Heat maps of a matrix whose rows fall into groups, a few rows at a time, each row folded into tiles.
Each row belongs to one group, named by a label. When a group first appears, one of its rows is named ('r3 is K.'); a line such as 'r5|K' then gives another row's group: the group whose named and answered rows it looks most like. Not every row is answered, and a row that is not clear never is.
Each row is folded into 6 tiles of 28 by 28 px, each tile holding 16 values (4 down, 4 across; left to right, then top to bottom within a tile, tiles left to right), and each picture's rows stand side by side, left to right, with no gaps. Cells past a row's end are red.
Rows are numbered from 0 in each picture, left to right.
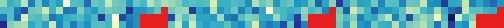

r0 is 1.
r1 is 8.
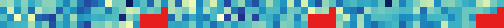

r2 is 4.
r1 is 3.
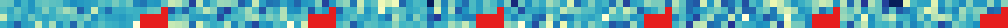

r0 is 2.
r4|1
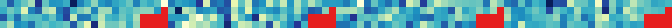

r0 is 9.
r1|1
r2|3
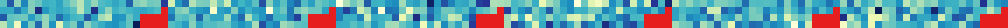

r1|8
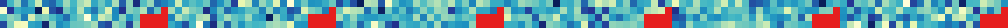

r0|1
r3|4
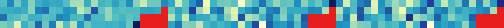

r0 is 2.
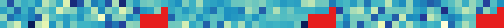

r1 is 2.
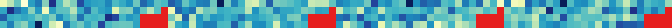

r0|4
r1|4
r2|9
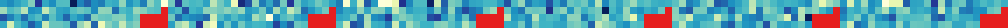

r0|9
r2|8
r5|8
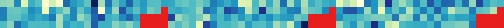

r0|8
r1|2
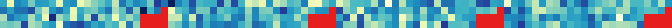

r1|4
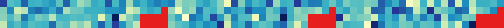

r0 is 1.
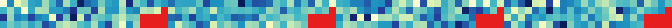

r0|3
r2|1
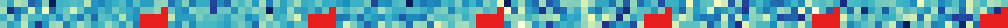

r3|1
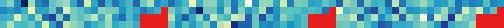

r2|1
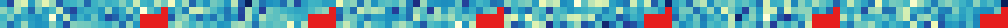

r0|3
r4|4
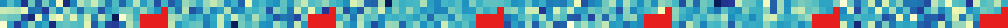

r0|1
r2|4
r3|3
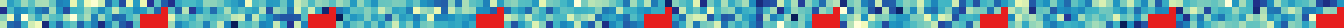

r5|1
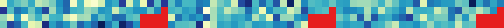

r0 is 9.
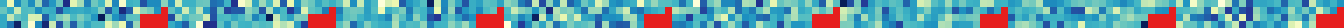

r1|2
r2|8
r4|3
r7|3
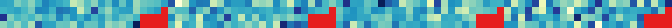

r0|2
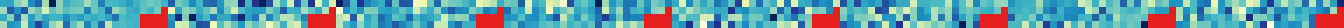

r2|4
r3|8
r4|2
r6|2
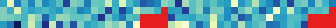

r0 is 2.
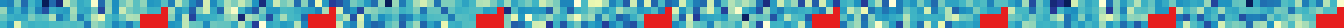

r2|4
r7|9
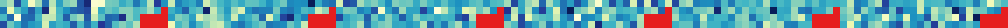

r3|9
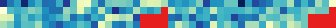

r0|4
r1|9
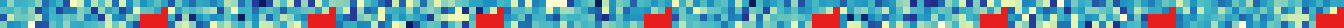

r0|2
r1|9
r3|8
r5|9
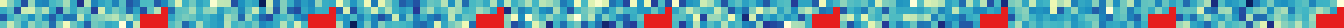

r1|8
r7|9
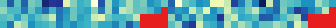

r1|8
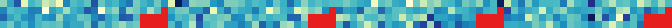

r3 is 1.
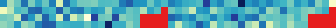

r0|1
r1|9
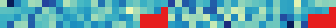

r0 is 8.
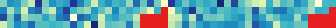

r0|9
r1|4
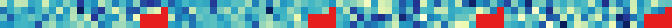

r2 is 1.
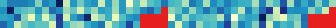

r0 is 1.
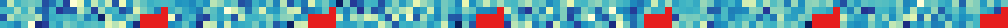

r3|1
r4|2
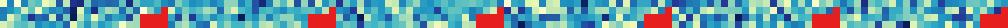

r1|9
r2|8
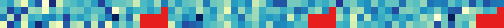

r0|4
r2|1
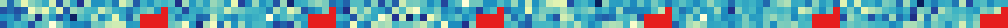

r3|8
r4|1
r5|3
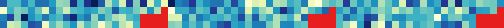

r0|9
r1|4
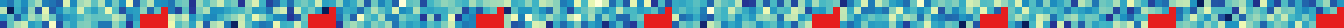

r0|1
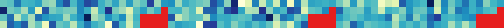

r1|2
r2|8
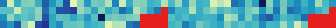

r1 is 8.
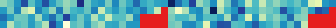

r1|4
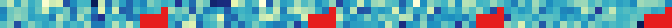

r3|2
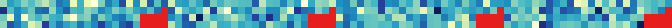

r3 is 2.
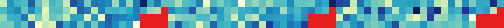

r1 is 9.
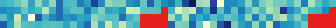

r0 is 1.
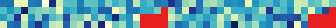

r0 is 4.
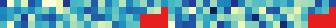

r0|8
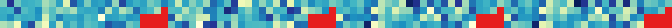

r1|2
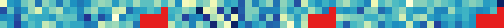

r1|3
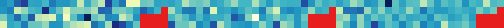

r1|1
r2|4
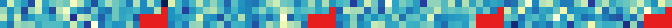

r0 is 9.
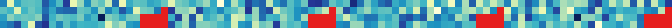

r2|4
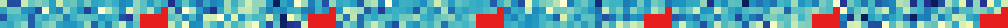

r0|8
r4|9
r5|9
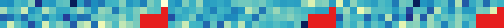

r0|9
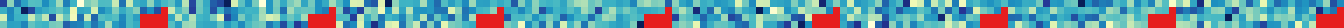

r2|4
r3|2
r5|2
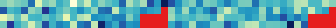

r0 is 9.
